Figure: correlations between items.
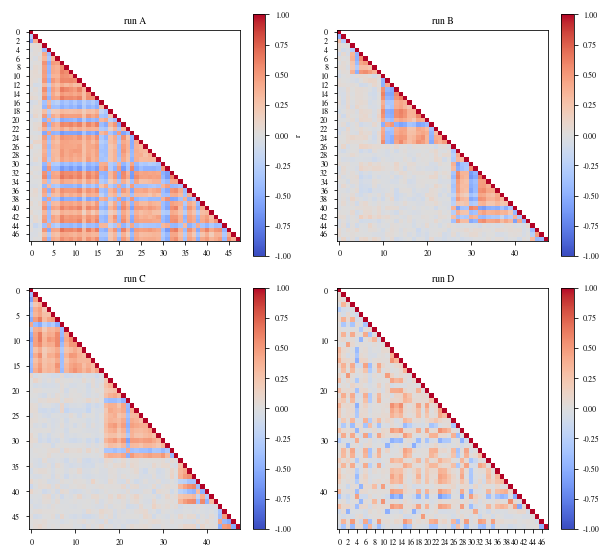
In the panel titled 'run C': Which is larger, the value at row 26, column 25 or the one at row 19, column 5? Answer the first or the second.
the first
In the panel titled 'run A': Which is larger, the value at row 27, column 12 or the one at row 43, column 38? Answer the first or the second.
the first
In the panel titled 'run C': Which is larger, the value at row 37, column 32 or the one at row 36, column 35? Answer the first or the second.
the second
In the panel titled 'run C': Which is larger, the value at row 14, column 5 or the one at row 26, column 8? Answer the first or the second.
the first
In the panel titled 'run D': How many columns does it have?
48
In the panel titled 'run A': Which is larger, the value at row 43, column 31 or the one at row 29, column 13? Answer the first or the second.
the second
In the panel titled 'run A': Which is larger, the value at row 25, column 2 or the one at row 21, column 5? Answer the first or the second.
the second
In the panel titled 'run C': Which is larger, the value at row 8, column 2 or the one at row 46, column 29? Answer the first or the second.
the first
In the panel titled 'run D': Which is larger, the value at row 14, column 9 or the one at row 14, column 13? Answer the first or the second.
the second
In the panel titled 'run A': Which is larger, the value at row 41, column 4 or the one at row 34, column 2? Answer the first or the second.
the second
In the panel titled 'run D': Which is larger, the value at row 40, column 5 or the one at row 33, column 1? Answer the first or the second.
the second
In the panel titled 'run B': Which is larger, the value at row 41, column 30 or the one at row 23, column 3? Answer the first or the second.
the second
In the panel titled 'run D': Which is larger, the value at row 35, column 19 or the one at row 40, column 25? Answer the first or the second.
the second
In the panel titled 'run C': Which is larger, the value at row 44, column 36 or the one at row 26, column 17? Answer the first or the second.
the second
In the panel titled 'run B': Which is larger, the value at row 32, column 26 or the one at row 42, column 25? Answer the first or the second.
the second
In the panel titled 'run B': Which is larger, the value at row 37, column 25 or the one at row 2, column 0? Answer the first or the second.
the second
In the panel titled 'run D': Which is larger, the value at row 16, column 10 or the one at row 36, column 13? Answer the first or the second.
the second
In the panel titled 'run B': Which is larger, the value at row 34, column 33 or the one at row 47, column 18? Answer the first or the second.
the first
